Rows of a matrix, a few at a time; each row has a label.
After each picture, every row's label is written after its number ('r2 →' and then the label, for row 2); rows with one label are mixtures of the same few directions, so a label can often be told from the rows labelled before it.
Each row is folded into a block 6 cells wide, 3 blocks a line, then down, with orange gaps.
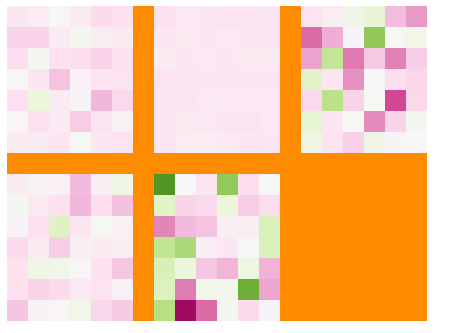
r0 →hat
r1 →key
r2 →hat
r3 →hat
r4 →key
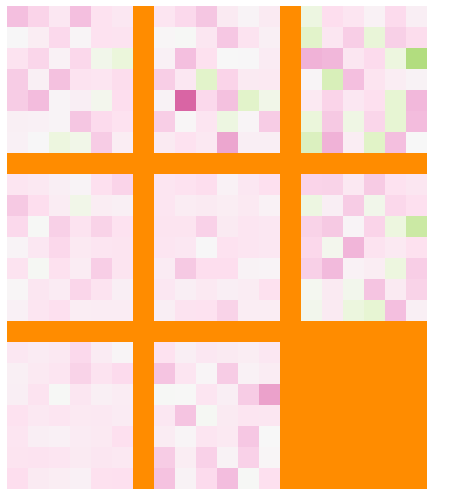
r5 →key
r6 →hat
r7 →key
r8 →hat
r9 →hat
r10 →key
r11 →hat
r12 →key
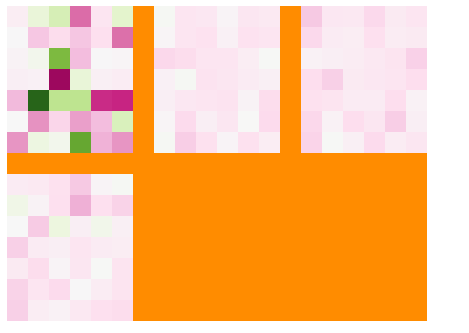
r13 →hat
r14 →key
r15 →key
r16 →hat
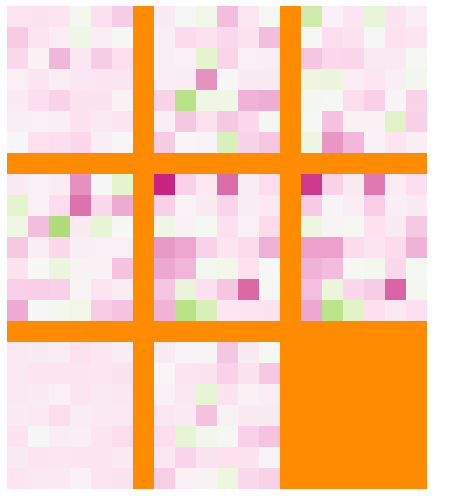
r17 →hat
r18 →hat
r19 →key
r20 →hat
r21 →key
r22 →key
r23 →hat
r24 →hat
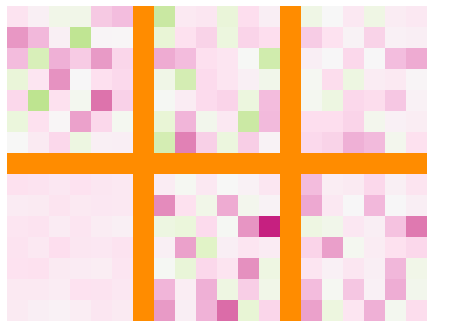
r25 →hat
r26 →key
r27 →key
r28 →key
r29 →key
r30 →key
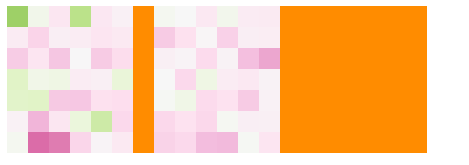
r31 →key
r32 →key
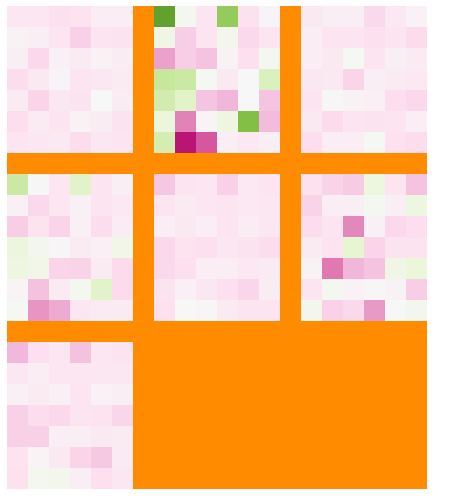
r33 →hat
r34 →key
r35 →hat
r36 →key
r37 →key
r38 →hat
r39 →key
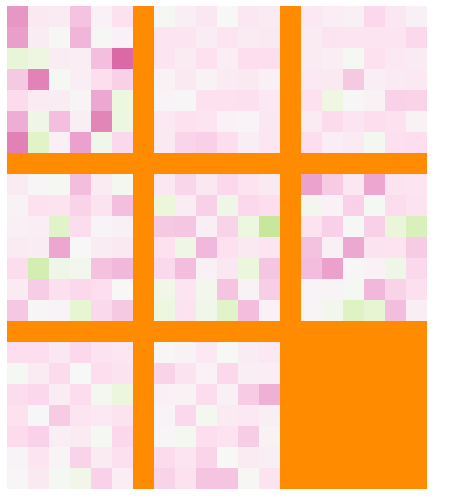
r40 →key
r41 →key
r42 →hat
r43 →hat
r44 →key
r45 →key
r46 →key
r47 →key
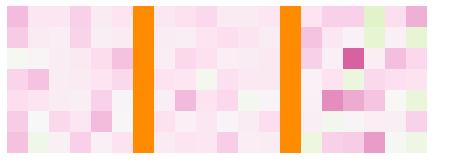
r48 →key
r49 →hat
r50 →hat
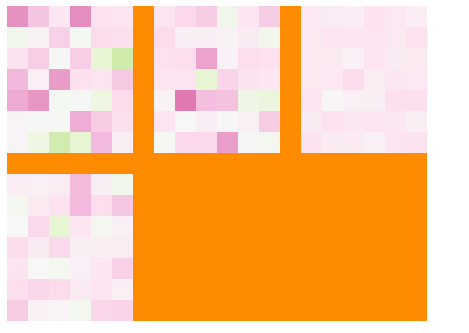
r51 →key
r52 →hat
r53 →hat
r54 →hat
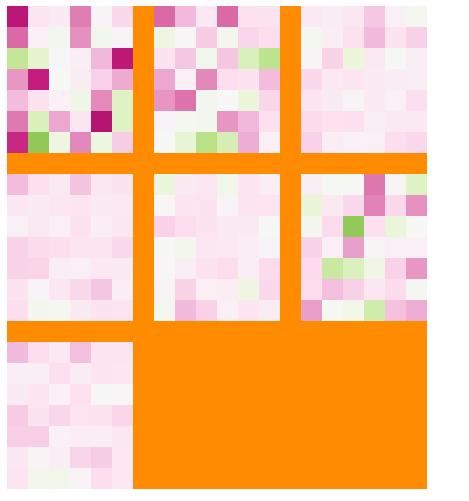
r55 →key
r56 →key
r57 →hat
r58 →key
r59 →key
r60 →hat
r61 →key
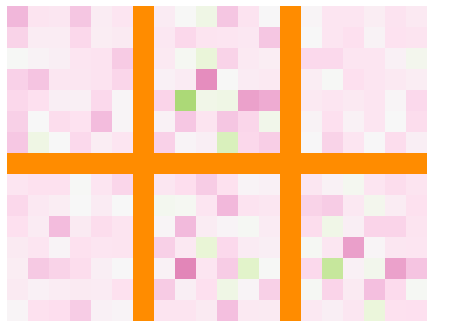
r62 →key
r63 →hat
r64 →key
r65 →hat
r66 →hat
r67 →hat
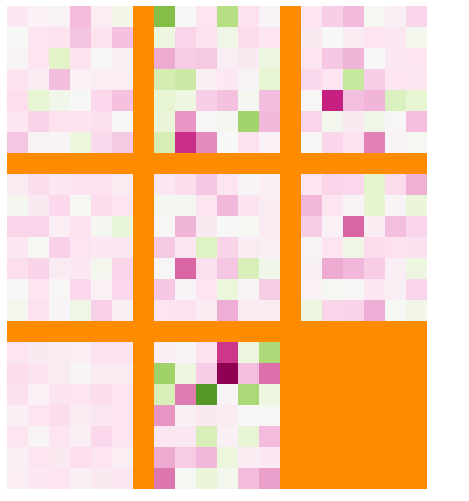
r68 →hat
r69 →key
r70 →hat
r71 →key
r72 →hat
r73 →hat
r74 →hat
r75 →hat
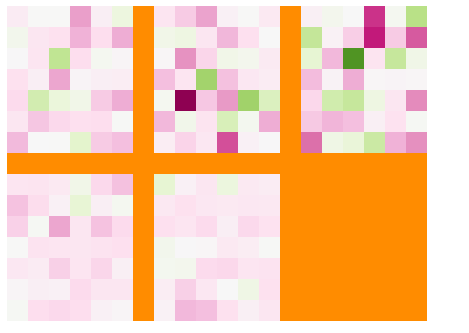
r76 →hat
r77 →hat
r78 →hat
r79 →hat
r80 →key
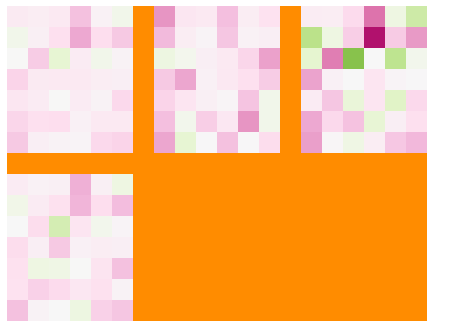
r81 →hat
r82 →key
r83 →hat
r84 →hat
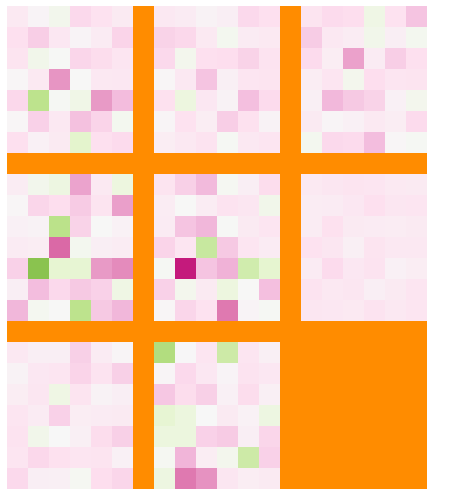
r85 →hat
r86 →hat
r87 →hat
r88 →hat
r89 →hat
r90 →hat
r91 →hat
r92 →key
